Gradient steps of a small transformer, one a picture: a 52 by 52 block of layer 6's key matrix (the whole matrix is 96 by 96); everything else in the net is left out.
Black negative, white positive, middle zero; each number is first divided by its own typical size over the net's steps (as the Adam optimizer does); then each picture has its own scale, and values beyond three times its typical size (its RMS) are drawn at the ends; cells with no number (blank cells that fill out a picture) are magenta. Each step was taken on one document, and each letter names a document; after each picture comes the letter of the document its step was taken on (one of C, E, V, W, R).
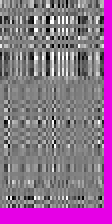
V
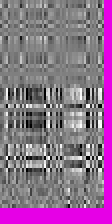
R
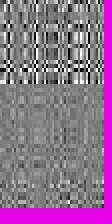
R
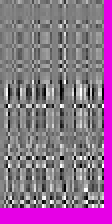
R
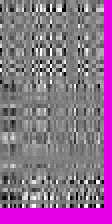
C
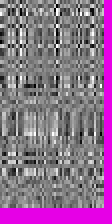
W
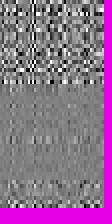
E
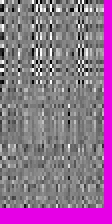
E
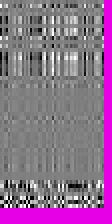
V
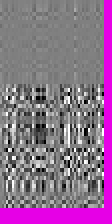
R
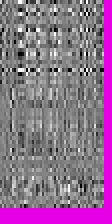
E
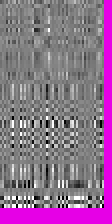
V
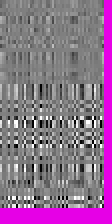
V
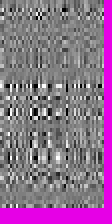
C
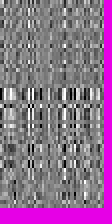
R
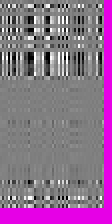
V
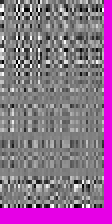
C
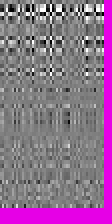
C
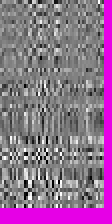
E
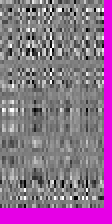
C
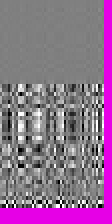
R
